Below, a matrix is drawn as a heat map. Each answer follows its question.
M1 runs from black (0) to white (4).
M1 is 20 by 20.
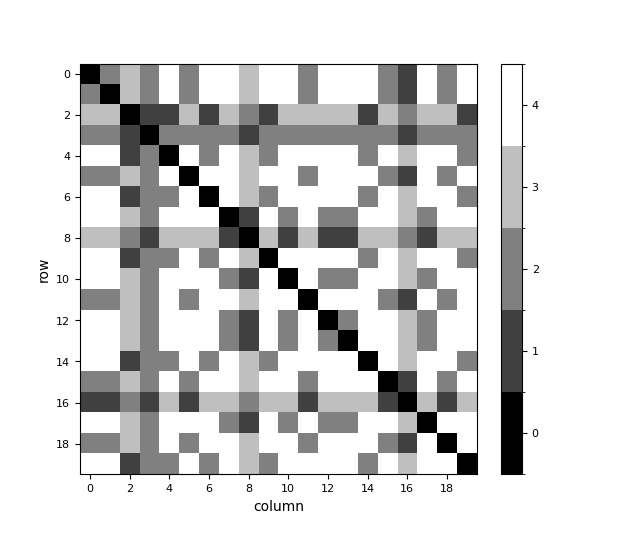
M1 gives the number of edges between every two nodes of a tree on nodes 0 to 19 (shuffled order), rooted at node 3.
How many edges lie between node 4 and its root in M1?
2
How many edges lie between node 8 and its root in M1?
1
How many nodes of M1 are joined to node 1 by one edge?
1
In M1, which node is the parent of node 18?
16
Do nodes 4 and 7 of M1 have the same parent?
no
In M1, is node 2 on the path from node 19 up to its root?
yes
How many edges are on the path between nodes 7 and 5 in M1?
4
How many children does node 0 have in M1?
0
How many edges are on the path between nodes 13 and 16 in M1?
3
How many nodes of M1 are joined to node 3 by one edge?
3
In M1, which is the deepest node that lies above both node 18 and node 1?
16
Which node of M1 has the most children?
16
